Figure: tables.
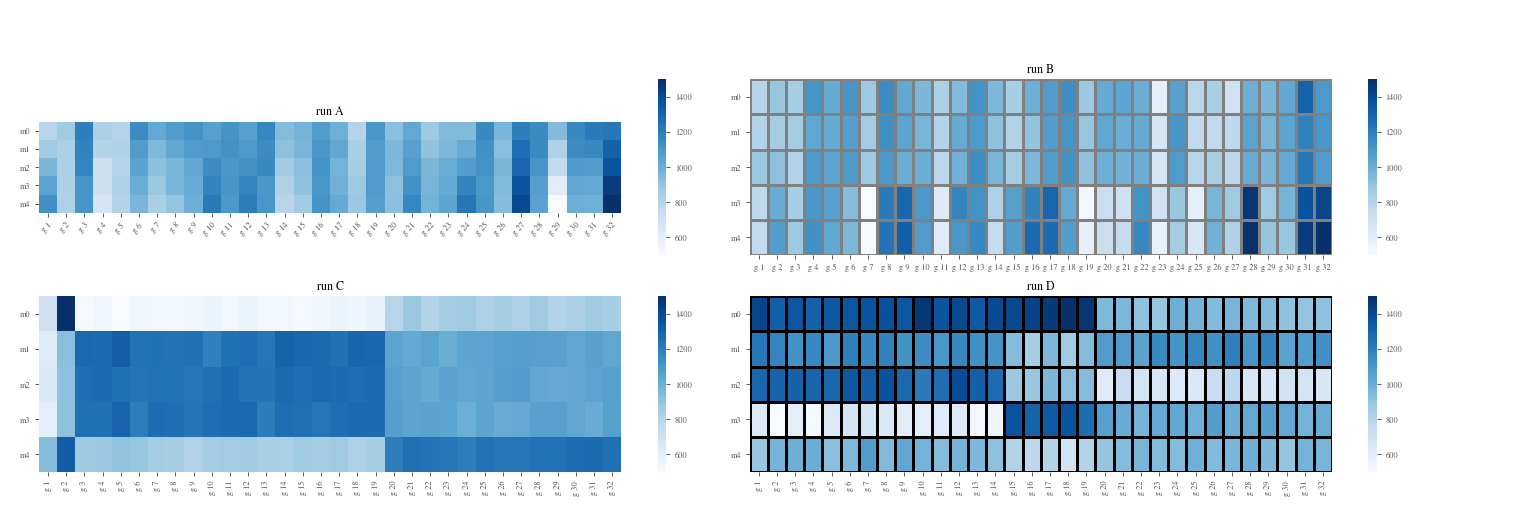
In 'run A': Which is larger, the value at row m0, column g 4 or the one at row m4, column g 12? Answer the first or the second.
the second
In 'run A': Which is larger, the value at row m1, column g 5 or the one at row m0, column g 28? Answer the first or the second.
the second
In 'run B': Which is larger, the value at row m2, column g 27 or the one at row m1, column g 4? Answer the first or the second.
the second
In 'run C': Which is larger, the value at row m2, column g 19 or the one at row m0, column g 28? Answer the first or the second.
the first
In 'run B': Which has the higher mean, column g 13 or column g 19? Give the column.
g 13
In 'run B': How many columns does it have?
32
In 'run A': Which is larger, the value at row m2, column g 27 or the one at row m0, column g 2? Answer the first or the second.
the first
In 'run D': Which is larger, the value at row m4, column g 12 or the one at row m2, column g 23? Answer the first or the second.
the first
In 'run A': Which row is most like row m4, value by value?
m3
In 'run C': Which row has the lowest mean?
m0
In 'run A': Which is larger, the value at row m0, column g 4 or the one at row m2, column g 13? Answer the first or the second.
the second
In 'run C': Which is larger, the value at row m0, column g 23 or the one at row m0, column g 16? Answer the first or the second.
the first
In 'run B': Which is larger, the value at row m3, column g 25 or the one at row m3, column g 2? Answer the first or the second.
the second
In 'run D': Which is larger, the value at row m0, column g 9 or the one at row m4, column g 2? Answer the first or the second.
the first
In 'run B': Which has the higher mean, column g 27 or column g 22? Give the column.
g 22
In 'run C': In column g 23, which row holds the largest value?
m4
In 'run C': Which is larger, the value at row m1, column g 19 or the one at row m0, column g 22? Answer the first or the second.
the first
